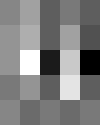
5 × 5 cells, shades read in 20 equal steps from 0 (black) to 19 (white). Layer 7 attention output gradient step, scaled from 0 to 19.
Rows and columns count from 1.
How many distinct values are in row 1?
4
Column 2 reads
12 13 19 11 8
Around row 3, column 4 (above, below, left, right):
12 17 2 0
